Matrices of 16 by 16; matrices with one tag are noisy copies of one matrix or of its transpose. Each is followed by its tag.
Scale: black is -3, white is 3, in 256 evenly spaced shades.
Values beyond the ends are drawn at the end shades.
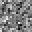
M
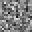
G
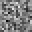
G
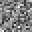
M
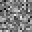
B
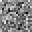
M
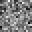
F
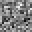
M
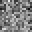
F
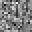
G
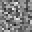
G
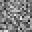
B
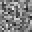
G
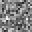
M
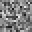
G
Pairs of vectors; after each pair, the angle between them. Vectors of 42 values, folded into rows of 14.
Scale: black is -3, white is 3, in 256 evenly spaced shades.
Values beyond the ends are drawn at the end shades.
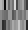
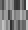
partly opposed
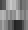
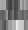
nearly opposite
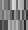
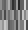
nearly opposite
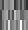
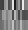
partly aligned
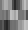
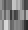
nearly opposite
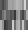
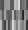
partly aligned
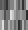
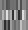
orthogonal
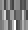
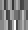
nearly parallel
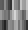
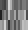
partly opposed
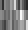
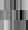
nearly opposite
